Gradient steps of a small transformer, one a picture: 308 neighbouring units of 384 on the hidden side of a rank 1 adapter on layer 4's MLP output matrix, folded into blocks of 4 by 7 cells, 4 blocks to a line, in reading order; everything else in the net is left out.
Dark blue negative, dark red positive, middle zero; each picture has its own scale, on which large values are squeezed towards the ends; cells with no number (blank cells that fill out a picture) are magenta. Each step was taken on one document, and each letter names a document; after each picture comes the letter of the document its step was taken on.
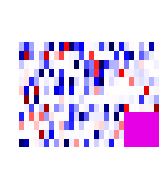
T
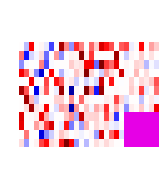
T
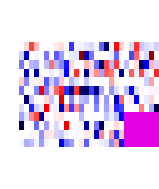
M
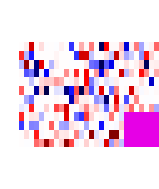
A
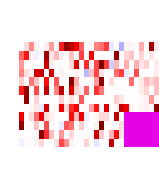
T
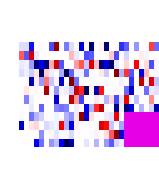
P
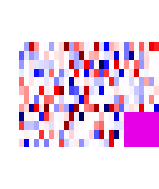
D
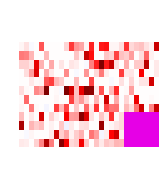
A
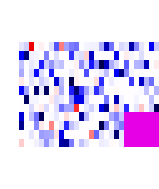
D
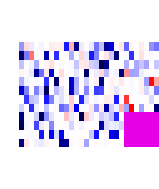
D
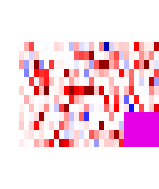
A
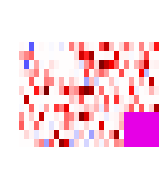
A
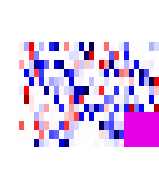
P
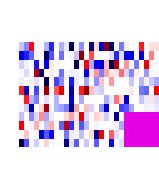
T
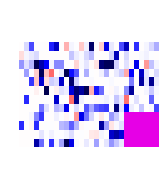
P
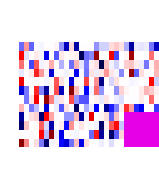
D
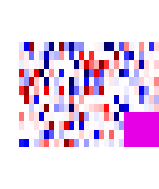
T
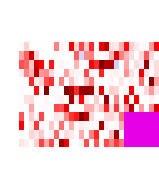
A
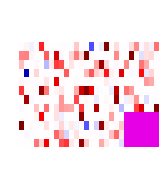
M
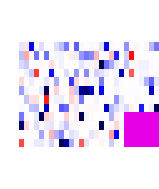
D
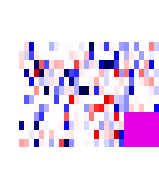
P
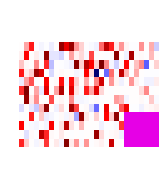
T
